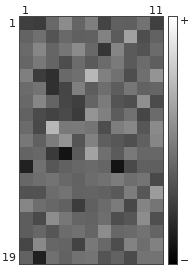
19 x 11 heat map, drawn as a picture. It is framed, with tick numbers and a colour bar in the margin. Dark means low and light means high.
Calmest part: bottom middle. Grain: fine. Mirror symmetry: none. Slope: none. Average level on the scale: 40%.
